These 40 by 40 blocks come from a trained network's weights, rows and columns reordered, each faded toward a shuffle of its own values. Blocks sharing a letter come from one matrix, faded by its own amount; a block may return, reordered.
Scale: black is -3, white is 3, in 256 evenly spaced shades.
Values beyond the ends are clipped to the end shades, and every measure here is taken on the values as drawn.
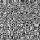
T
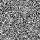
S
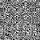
T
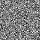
S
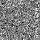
S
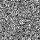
S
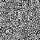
S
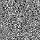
S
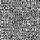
T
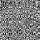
T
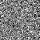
S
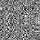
T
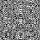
T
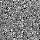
S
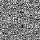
T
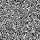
S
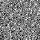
S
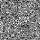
S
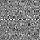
T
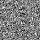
S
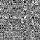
T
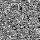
S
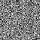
S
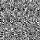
T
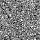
S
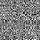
T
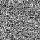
S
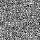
S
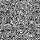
S
